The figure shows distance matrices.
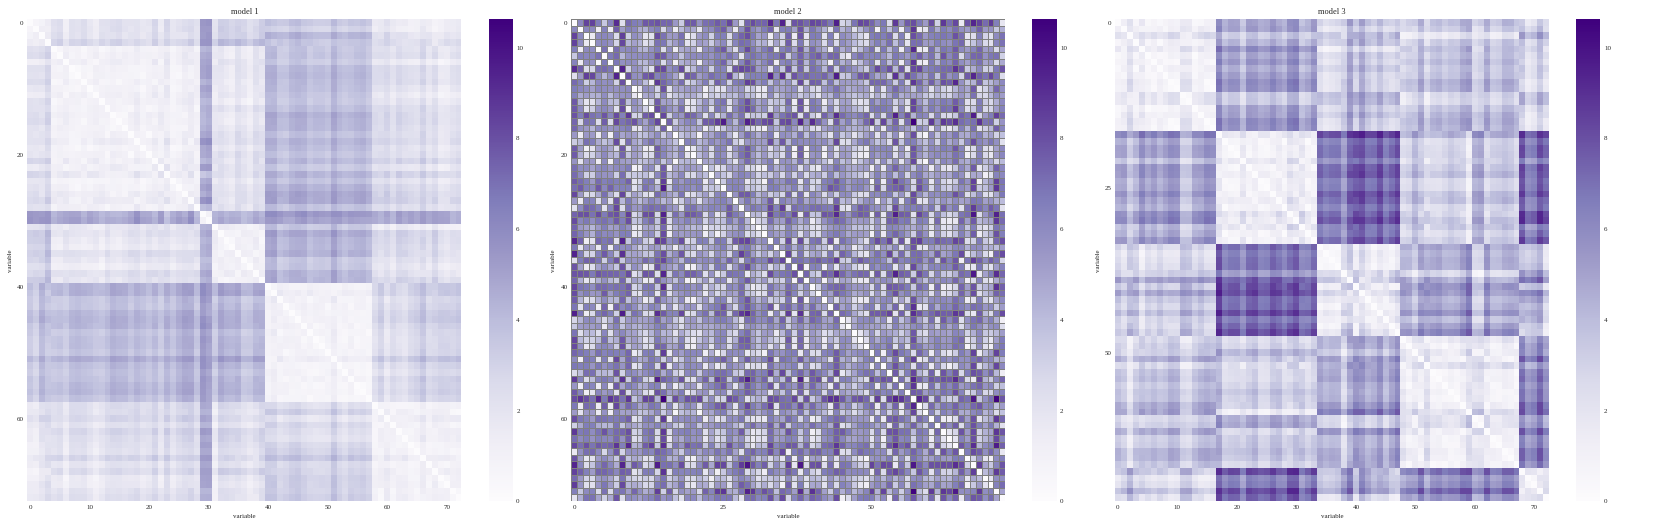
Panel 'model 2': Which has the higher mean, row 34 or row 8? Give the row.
8
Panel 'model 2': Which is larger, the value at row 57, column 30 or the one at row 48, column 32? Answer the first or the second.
the second
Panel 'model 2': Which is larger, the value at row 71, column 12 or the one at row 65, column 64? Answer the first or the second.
the second
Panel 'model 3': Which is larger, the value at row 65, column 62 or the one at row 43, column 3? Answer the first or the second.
the second
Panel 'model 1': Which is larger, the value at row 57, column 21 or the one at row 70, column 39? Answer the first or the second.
the first
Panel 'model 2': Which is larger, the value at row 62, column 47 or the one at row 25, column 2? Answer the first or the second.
the second
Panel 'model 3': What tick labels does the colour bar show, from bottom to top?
0, 2, 4, 6, 8, 10
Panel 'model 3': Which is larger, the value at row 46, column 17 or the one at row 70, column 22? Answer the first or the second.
the first
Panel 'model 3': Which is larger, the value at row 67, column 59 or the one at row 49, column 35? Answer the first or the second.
the second
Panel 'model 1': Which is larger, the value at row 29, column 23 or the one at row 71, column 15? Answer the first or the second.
the first
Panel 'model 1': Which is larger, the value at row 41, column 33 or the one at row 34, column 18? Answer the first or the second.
the first
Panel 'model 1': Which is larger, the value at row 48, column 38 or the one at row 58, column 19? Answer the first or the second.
the first
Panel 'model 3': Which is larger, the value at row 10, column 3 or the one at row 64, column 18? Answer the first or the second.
the second
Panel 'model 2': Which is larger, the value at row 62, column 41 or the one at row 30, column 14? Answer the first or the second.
the second
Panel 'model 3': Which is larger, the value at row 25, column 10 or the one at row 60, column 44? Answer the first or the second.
the first
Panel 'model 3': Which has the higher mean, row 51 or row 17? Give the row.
17
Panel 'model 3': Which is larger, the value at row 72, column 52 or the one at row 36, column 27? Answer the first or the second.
the second
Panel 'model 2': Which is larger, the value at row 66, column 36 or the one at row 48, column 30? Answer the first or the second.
the first
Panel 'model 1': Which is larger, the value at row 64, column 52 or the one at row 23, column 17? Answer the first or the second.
the first
